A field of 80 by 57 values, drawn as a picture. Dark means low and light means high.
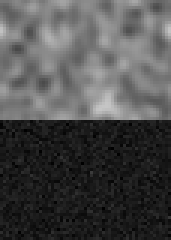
The table splits into 2 rows of 1 panel. Panel 1,1: middling, blotchy. Panel 2,1: very low, fine-grained, faint in contrast.
